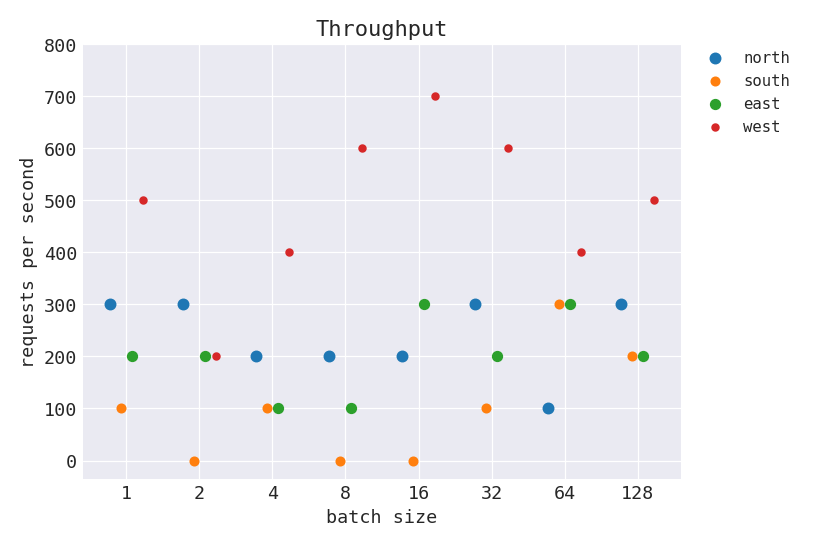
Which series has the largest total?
west
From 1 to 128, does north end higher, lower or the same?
the same
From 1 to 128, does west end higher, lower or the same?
the same
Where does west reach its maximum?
16
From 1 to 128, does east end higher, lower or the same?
the same
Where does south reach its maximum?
64
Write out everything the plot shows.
Title: Throughput
x-axis: batch size, ticks 1 2 4 8 16 32 64 128
y-axis: requests per second, ticks 0 100 200 300 400 500 600 700 800
Legend: north, south, east, west
Values:
north: 300 300 200 200 200 300 100 300
south: 100 0 100 0 0 100 300 200
east: 200 200 100 100 300 200 300 200
west: 500 200 400 600 700 600 400 500
